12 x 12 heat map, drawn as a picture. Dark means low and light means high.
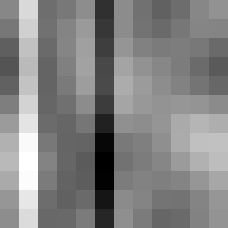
The bottom middle is the ninth with the lowest average. No overall slope runs across the table. Columns 2 and 6 stand out from the rest.
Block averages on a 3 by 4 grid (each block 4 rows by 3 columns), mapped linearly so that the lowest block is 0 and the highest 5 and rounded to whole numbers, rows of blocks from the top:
3232 / 4144 / 5034
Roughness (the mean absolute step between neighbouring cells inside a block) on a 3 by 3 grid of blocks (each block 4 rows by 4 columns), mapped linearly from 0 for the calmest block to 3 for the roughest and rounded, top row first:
330
330
330
